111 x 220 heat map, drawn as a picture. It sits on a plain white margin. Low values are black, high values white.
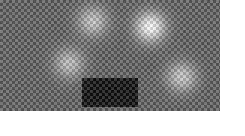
Bumps: four. Odd patch: lower, in the bottom middle. Ninth with the lowest average: bottom middle.
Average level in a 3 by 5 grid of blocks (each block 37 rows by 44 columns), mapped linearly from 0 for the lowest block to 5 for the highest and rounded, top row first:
3 3 4 5 3 / 3 4 3 3 3 / 3 3 0 3 4
